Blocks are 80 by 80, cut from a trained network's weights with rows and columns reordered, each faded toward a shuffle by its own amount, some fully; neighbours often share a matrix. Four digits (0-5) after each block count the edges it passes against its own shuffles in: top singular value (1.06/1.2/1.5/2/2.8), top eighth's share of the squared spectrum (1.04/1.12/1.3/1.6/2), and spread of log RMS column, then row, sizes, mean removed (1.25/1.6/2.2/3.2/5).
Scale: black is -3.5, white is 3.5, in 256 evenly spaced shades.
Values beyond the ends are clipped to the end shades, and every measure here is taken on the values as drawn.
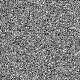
2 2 0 0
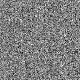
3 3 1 1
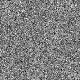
2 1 0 0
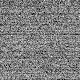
3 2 0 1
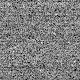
2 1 0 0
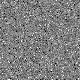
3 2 0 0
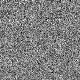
2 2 0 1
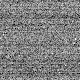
3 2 0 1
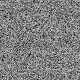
0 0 0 0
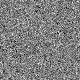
1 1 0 0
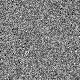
0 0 0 0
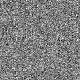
2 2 1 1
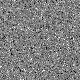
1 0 0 0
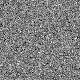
0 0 0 0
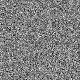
2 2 0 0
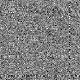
3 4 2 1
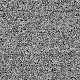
1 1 0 0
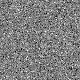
2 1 0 0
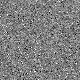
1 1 0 0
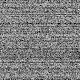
4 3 1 1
